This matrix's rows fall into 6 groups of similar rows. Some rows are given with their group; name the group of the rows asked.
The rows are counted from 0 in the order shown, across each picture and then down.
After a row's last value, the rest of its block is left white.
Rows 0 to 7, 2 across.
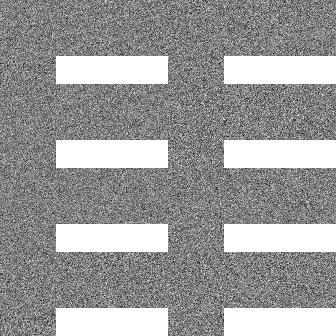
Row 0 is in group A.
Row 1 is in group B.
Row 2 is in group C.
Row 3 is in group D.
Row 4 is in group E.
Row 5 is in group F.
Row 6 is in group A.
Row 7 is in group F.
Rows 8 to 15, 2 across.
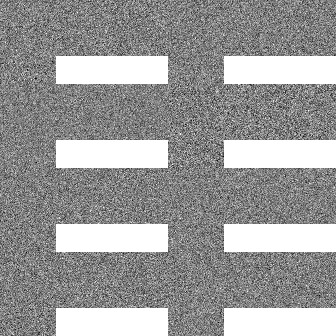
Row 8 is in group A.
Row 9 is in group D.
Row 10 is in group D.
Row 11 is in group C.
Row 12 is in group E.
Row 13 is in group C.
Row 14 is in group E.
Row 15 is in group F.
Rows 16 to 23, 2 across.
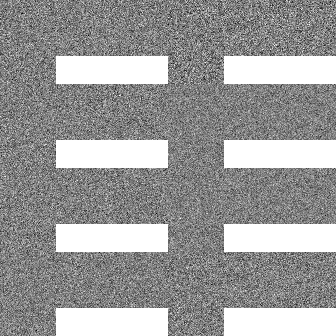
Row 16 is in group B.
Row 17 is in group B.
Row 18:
F
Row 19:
C
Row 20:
A
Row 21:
C
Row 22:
D
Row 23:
B
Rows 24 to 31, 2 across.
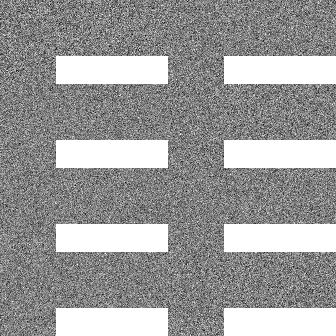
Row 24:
B
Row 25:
C
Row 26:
F
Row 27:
C
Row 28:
D
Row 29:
E
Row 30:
A
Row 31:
D
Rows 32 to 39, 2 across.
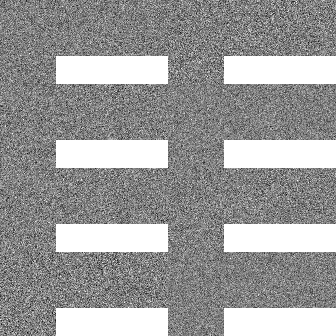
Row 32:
E
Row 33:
F
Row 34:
A
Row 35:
A
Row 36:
A
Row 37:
F
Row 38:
F
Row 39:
E
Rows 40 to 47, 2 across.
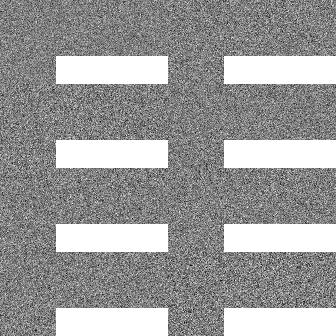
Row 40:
F
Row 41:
F
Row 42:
D
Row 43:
E
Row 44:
C
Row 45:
F
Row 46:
A
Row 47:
B
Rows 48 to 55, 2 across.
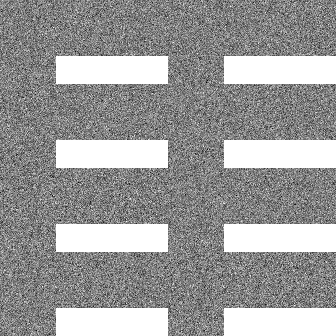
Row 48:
D
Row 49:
E
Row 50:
B
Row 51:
A
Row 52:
D
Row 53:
D
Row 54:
D
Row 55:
D
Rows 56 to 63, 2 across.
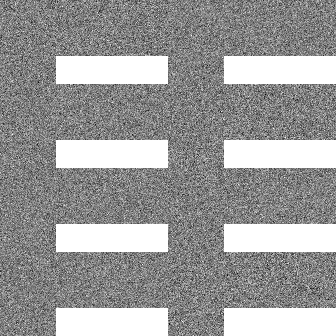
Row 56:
E
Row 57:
A
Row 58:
C
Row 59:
D
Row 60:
F
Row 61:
B
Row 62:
B
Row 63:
F
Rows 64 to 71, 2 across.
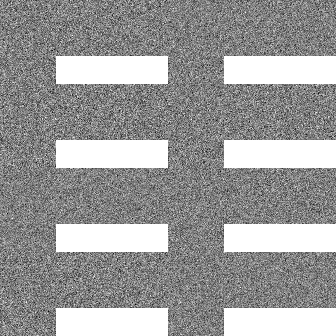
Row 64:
C
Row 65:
A
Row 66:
D
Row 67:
A
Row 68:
C
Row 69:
F
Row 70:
C
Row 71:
C
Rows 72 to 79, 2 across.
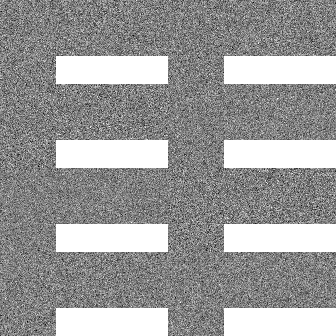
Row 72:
F
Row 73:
E
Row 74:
E
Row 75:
B
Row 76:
E
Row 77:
E
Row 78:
A
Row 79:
C
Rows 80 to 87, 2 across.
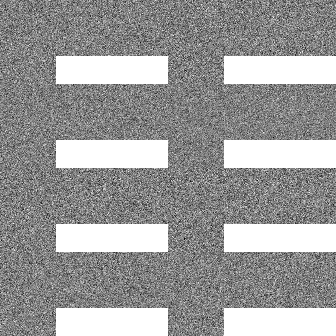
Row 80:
F
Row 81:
B
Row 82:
F
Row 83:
B
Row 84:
F
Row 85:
B
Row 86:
F
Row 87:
A
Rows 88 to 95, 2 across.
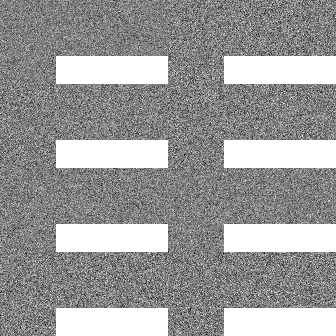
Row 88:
F
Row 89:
D
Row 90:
B
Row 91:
B
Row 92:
F
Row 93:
A
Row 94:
A
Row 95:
E
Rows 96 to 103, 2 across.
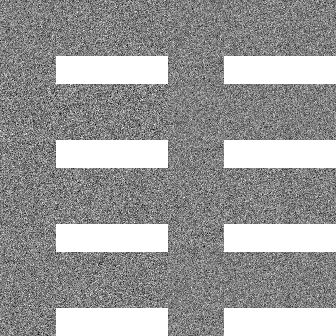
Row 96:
A
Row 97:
A
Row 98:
C
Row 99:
A
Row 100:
D
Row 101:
A
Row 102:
E
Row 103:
A
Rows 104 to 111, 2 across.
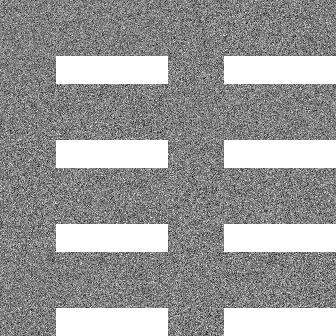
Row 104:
C
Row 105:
D
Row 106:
E
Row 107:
C
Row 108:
D
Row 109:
A
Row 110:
E
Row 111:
E
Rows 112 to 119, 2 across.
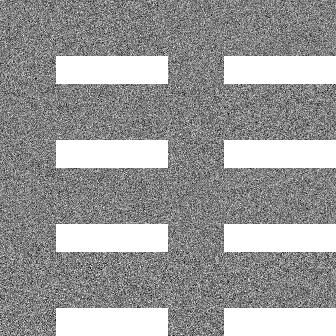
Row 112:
A
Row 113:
F
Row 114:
E
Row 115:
C
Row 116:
E
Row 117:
C
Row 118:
F
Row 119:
C
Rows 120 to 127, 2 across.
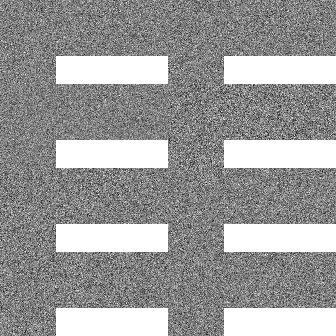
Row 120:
F
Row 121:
F
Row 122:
F
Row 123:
D
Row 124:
F
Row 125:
B
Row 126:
D
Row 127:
E
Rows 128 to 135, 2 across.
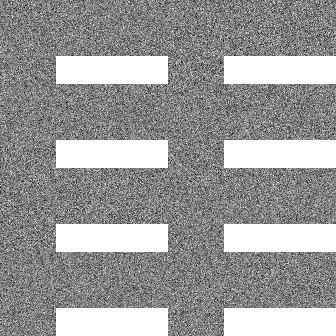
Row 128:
C
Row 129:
A
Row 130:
A
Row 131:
E
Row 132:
B
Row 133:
B
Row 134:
F
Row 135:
F
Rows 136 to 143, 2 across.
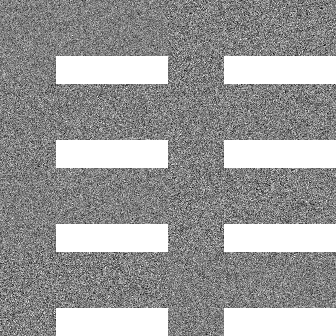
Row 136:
C
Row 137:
B
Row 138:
E
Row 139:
C
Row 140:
C
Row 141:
F
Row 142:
F
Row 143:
E
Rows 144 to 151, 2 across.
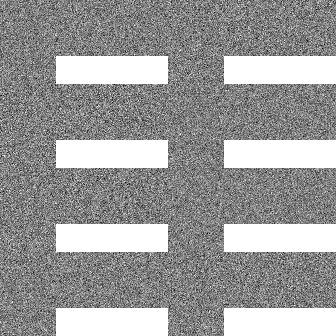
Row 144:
D
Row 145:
C
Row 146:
F
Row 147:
C
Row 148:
D
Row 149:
A
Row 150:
C
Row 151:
D
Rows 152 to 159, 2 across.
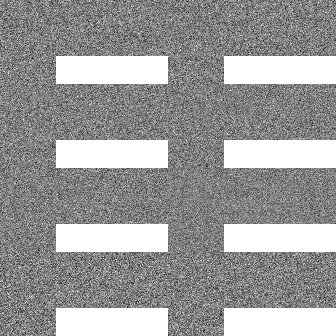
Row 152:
F
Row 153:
C
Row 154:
A
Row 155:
E
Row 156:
E
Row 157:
E
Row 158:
B
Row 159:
A
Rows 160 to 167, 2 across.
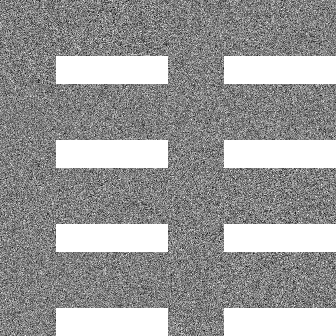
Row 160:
E
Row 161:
F
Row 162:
E
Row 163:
A
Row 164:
F
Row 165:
A
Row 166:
F
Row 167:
D
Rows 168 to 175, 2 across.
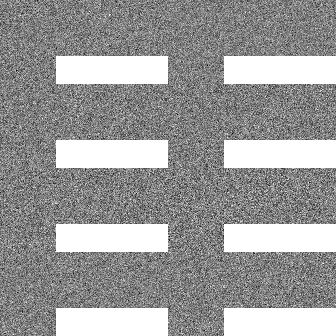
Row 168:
B
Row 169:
A
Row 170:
D
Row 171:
E
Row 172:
D
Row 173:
F
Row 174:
C
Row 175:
D
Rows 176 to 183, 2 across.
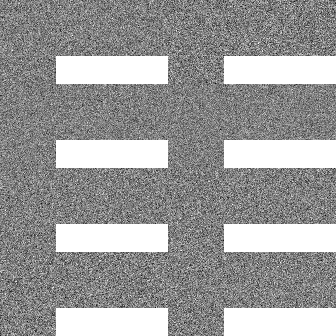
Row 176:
C
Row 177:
E
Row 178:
F
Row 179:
E
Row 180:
A
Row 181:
C
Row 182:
A
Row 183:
B
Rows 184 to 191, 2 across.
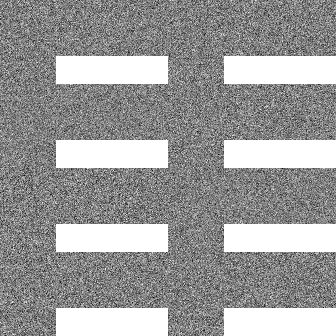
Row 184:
B
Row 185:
D
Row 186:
C
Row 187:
F
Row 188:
D
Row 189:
F
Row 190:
C
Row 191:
A
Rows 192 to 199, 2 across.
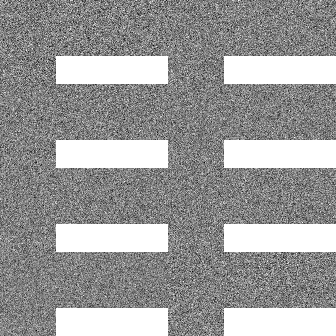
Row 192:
C
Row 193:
C
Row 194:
A
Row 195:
D
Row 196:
D
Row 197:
D
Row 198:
D
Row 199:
F
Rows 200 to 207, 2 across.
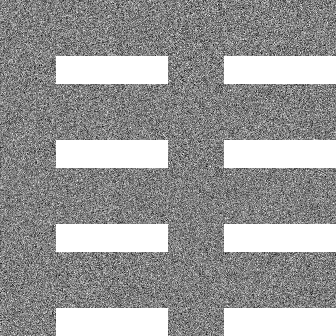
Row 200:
A
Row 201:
B
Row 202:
A
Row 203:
E
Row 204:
A
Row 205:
E
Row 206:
F
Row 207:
E
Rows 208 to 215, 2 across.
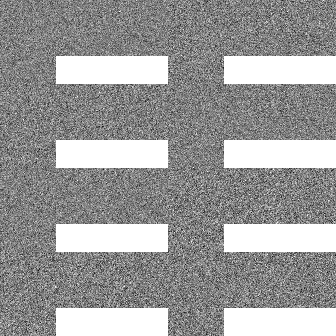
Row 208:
F
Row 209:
F
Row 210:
A
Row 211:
F
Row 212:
A
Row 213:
A
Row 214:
D
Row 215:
E
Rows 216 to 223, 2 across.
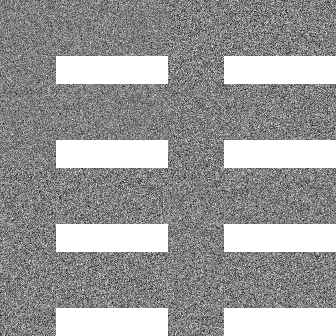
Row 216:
E
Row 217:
F
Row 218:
C
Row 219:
E
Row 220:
C
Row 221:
C
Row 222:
A
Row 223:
A
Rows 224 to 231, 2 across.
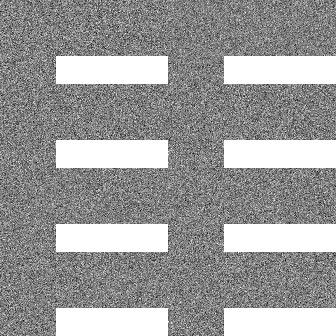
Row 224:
F
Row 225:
A
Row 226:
D
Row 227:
D
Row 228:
F
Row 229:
A
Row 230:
B
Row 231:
C
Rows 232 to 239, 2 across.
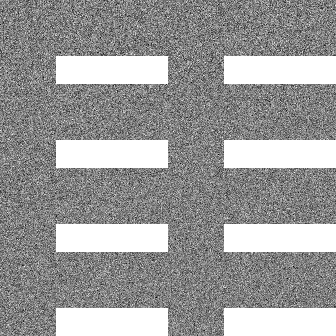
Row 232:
D
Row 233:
B
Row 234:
C
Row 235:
F
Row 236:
B
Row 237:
E
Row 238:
B
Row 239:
D
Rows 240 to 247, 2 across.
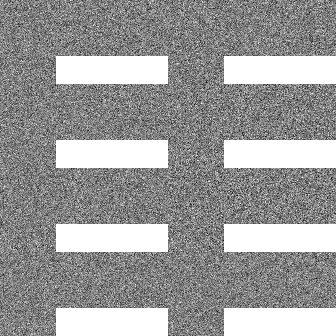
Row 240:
C
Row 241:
E
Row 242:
F
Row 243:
D
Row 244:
D
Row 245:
C
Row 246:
D
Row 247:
C
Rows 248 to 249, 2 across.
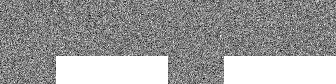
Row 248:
F
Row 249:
A
